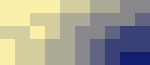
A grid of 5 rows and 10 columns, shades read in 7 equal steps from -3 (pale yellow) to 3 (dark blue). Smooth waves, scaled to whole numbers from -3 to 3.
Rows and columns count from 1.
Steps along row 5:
up same up same up up up up same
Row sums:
-18 -11 -5 -2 0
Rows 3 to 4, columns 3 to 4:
-3 -2 / -2 -1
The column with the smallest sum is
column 1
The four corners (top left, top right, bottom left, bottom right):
-3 0 -3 3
